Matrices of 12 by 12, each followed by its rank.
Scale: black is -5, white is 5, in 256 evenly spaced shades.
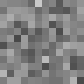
full rank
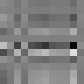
one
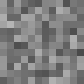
full rank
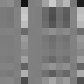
one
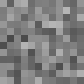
full rank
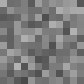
full rank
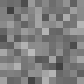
full rank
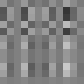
one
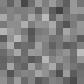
full rank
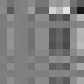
one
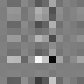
one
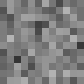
full rank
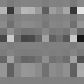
one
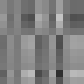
one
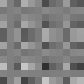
one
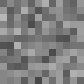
full rank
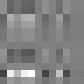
one
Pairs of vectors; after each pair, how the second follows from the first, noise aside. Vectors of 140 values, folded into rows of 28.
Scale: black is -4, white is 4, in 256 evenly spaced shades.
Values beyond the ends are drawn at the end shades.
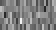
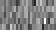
shuffled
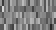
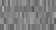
shrunk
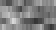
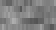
shrunk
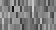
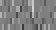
partly zeroed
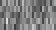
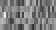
shuffled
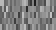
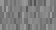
shrunk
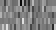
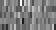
negated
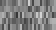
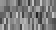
negated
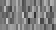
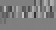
partly zeroed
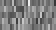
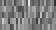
copied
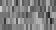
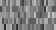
shuffled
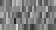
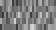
negated
